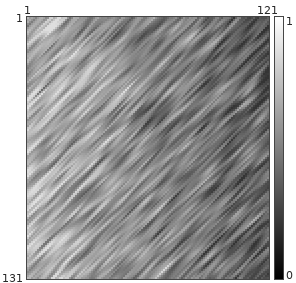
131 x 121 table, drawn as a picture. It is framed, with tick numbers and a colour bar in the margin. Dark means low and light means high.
No single row or column stands out from its neighbours. There is an overall slope up to the left. Streaks slant up to the right. The values follow a bell shape.
